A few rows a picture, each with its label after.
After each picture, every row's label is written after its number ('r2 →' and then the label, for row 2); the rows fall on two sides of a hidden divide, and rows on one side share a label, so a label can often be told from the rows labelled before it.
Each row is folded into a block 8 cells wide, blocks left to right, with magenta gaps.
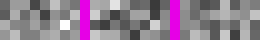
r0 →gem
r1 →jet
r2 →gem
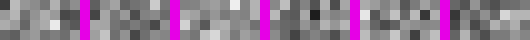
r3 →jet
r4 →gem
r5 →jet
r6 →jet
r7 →jet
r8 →gem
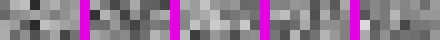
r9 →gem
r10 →gem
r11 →jet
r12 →jet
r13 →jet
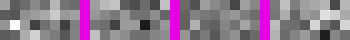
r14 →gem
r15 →jet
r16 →gem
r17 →jet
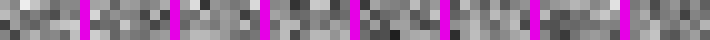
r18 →jet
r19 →jet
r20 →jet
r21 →gem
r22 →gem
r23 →gem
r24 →jet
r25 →gem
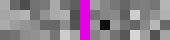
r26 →gem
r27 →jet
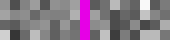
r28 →jet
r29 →gem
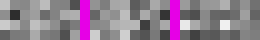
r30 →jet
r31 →jet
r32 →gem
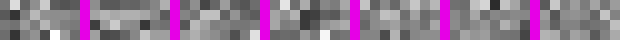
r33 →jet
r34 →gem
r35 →gem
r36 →jet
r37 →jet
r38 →jet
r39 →jet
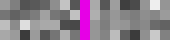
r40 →gem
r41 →gem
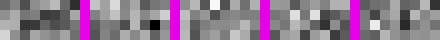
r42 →gem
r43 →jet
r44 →jet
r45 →gem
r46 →gem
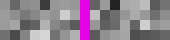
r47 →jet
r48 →jet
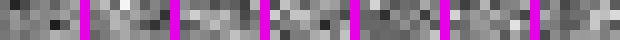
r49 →gem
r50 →jet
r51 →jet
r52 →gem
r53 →gem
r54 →jet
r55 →gem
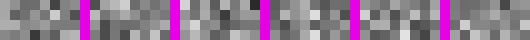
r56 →gem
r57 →jet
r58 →gem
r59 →jet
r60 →jet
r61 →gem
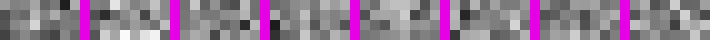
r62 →jet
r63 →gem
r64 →gem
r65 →jet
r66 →jet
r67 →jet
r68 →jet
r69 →gem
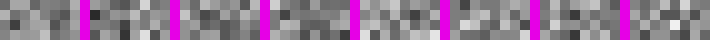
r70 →jet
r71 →gem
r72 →jet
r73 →gem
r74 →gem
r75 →gem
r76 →gem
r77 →jet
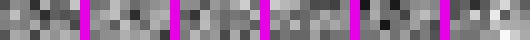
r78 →gem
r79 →jet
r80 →gem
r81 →jet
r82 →gem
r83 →gem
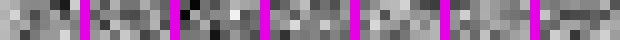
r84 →jet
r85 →jet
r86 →gem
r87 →jet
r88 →gem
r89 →jet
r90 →gem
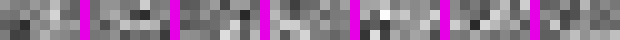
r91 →jet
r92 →jet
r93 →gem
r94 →jet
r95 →jet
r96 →jet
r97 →gem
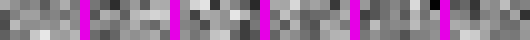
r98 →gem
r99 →gem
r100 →jet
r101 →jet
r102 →gem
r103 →gem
